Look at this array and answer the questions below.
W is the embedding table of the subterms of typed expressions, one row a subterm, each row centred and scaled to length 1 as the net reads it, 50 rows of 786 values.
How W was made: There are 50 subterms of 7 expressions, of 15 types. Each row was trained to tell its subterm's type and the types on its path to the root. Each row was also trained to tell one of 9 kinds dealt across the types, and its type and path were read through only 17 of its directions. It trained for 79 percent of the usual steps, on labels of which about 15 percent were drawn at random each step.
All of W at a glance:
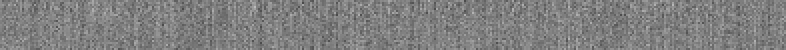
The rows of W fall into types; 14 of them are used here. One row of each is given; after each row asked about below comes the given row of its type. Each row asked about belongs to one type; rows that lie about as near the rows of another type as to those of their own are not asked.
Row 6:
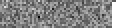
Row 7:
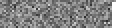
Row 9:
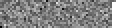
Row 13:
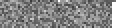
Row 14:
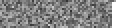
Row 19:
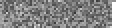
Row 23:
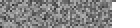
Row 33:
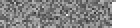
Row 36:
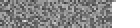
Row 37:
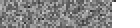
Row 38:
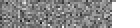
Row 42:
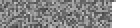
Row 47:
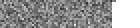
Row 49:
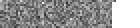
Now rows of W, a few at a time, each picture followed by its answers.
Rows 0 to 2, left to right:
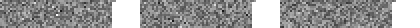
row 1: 42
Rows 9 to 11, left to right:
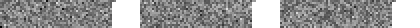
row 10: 42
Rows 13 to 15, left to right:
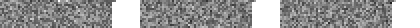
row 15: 13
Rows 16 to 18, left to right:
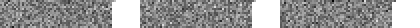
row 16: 14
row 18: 6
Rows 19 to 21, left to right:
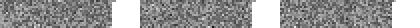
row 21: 13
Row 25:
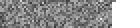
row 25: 6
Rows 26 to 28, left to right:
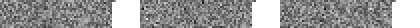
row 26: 13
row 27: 6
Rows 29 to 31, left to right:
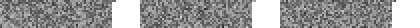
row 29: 13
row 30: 42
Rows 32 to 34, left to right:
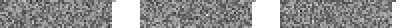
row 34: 6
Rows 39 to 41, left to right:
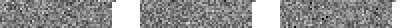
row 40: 42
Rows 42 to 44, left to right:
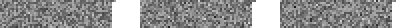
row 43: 13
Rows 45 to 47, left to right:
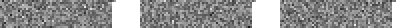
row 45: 14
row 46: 36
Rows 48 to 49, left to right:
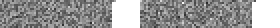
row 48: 42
